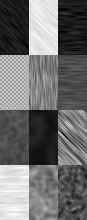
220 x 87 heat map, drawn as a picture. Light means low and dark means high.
It is made of 4 by 3 panels. Panel 1,1: very high, slanting down to the right, faint in contrast. Panel 1,2: very low, slanting down to the right, faint in contrast. Panel 1,3: very high, streaked across, faint in contrast. Panel 2,1: low, checkered. Panel 2,2: middling, streaked downward. Panel 2,3: high, streaked across, faint in contrast. Panel 3,1: high, blotchy, faint in contrast. Panel 3,2: very high, smooth, faint in contrast. Panel 3,3: middling, slanting down to the right, strong in contrast. Panel 4,1: very low, streaked across, faint in contrast. Panel 4,2: middling, blotchy. Panel 4,3: high, blotchy.
